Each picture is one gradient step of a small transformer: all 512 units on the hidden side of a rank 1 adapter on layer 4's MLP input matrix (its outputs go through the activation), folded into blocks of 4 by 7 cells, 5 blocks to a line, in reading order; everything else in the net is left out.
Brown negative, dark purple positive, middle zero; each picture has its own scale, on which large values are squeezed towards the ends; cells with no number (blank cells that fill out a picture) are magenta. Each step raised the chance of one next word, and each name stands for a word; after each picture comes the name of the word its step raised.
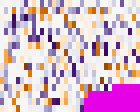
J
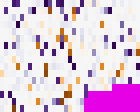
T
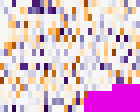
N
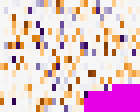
N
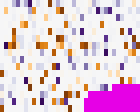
J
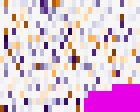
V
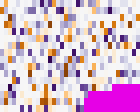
T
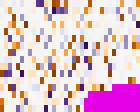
V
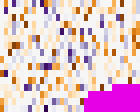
V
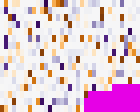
J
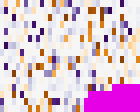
J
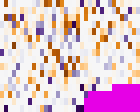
N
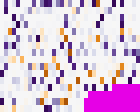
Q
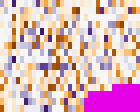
N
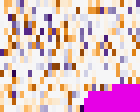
N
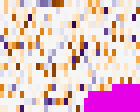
V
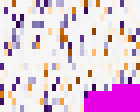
Q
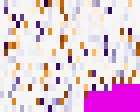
J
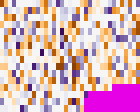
V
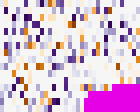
J
